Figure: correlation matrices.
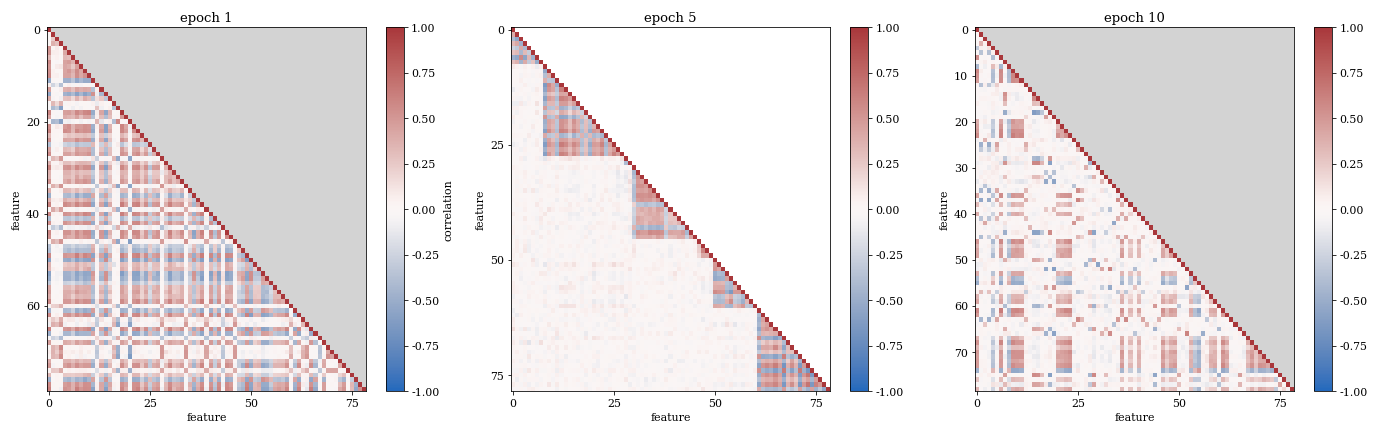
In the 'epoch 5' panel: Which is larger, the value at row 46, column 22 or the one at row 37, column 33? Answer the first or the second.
the second
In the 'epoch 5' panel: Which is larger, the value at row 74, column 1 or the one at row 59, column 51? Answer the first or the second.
the first
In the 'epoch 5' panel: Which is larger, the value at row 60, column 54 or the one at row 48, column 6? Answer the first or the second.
the second
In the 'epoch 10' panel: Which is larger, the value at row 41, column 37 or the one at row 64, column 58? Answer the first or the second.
the first
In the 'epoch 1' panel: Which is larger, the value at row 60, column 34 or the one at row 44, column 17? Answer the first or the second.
the first
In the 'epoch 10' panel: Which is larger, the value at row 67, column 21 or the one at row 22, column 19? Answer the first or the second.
the first
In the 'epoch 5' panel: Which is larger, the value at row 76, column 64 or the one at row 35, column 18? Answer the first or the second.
the first
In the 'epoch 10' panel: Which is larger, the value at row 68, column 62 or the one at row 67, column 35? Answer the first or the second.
the first
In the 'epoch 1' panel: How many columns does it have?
79
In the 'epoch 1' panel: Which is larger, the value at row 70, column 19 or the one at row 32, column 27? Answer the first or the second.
the second
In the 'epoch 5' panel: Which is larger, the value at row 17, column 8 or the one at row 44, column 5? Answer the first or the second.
the first
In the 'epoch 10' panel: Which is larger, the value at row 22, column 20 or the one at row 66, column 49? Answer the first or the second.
the first
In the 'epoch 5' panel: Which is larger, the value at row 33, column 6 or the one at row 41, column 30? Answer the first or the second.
the first
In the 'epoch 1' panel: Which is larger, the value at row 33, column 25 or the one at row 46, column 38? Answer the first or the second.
the second
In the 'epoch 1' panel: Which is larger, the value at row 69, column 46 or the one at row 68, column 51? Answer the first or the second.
the first
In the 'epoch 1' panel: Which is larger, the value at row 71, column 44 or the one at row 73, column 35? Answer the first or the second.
the second
